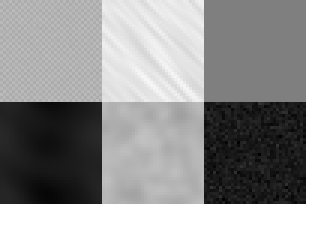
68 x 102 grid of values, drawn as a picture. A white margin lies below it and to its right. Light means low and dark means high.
The table splits into 2 rows of 3 panels. Panel 1,1: low, checkered, faint in contrast. Panel 1,2: very low, slanting down to the right, faint in contrast. Panel 1,3: middling, flat. Panel 2,1: very high, smooth, faint in contrast. Panel 2,2: low, blotchy, faint in contrast. Panel 2,3: very high, fine-grained, faint in contrast.
